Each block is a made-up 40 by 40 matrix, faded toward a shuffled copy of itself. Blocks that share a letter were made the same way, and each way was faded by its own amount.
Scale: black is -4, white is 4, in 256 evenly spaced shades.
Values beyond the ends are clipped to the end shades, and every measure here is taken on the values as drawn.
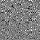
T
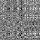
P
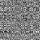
P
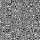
T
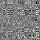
P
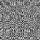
P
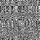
P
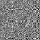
P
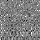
T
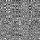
P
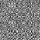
P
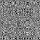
P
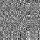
P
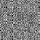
P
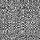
P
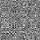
P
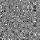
T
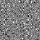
T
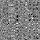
T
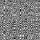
P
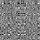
P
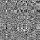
P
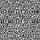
P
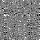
T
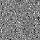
T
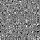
T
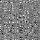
T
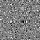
T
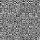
P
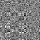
P
